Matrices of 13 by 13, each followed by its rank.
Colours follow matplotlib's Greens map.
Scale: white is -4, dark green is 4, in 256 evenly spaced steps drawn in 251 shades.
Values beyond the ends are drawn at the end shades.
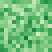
full rank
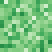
full rank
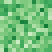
full rank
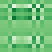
one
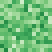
full rank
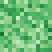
full rank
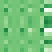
one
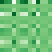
one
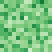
full rank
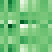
one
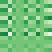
one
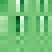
one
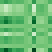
one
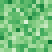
full rank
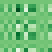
one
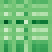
one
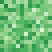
full rank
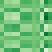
one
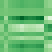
one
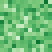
full rank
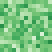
full rank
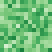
full rank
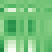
one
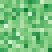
full rank
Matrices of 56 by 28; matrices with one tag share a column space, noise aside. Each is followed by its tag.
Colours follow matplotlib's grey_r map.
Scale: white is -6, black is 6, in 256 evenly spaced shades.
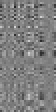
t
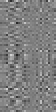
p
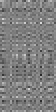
p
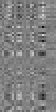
t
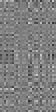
p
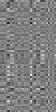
p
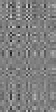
t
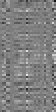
p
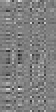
p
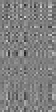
t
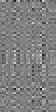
p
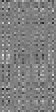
p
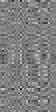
p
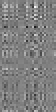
t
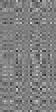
p
